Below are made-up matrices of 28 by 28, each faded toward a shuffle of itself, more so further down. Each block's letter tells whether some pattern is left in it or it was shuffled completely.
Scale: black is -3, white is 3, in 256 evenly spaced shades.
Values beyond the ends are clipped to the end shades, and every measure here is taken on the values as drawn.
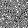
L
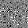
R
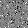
L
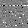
R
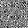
R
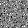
L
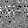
R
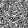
L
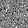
L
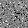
L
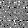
R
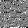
R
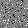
L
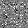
R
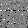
R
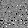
R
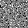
L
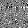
R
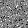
L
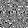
R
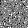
L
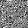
R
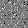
L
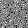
L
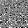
R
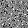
L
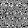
R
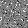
L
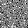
L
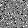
L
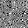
R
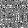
R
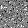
L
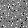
L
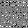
R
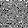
R
